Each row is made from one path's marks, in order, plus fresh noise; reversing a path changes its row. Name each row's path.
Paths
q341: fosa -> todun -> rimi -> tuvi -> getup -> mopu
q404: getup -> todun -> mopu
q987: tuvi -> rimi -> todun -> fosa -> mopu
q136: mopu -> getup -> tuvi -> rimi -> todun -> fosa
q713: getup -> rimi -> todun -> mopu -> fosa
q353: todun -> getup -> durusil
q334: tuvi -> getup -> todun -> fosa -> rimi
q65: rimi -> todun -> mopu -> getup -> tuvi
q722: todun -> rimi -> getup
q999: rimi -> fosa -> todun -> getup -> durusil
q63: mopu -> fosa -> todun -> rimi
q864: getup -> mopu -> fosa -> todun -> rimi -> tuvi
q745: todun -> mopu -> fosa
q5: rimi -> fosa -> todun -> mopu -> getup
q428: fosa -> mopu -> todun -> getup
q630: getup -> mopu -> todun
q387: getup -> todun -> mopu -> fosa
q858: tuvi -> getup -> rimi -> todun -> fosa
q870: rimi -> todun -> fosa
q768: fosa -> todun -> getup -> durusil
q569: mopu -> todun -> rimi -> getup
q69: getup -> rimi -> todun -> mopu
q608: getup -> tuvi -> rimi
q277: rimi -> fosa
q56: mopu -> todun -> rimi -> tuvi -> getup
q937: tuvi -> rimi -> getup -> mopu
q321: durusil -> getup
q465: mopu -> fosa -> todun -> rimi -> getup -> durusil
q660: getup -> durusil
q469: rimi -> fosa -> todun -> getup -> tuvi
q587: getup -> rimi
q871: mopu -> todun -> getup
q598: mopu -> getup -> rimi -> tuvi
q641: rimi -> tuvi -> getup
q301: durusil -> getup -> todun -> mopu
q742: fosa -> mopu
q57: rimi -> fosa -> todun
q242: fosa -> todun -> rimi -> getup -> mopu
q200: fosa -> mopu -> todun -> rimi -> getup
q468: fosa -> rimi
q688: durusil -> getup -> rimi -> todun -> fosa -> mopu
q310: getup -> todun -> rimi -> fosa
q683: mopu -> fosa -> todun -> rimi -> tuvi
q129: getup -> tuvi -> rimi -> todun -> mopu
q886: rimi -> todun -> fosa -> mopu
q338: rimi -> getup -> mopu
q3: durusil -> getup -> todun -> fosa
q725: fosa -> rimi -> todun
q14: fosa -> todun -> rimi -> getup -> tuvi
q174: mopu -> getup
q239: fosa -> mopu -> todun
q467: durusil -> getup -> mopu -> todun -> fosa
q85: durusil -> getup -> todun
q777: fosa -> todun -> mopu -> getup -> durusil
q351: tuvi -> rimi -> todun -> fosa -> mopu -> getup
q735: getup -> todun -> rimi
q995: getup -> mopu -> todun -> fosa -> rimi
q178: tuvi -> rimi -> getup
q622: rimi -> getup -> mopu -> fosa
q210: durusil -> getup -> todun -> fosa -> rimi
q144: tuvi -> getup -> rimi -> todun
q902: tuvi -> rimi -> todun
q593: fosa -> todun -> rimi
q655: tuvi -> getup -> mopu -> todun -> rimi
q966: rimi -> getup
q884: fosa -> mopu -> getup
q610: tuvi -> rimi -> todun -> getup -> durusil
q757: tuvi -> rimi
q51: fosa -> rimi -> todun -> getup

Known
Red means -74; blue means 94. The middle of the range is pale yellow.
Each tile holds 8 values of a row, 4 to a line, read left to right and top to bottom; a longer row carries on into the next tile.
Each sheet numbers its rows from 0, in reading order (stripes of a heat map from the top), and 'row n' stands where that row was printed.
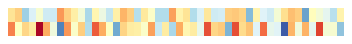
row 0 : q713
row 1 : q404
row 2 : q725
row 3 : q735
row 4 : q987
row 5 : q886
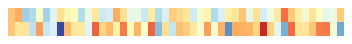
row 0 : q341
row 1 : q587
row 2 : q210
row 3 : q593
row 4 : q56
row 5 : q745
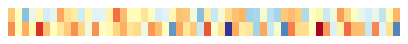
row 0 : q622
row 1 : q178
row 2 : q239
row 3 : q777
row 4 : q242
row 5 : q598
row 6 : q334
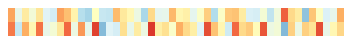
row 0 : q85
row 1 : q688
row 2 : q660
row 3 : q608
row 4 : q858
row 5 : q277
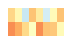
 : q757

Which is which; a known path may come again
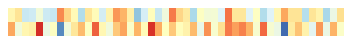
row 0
q310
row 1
q641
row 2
q622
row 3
q966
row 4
q351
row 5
q468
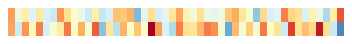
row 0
q85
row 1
q210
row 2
q65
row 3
q745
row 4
q353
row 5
q136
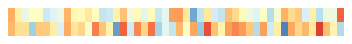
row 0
q742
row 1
q239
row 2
q3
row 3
q338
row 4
q334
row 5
q569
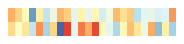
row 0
q768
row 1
q467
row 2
q51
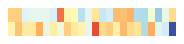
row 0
q722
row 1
q587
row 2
q341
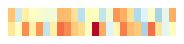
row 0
q321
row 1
q598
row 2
q937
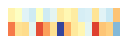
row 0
q995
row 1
q735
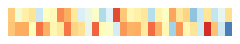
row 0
q174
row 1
q144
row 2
q871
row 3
q129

